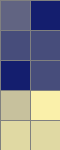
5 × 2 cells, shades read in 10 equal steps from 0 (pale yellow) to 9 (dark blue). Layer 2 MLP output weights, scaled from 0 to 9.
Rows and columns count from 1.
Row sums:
15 14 16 2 2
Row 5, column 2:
1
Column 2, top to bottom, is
9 7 7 0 1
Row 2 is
7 7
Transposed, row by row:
6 7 9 2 1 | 9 7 7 0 1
